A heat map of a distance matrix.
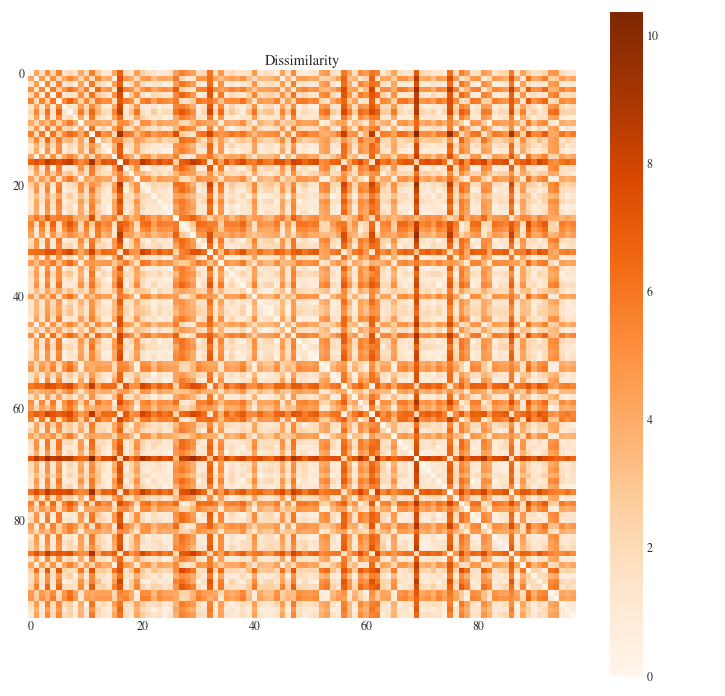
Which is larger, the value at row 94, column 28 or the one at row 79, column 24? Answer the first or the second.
the first
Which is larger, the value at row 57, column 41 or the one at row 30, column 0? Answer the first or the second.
the first
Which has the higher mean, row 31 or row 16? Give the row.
16
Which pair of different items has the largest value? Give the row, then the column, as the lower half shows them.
69, 11
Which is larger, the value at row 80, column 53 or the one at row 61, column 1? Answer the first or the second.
the second
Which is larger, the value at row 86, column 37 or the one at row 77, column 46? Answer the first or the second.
the first
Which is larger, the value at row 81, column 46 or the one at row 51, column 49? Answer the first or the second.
the first
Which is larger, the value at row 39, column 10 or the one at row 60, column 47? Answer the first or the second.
the second
